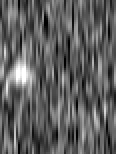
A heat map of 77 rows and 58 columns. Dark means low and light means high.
The grain runs up and down. Overall the values sit about 40% of the way up the scale. There is no overall slope. One bump rises in the middle left. The ninth with the highest average is the middle left.
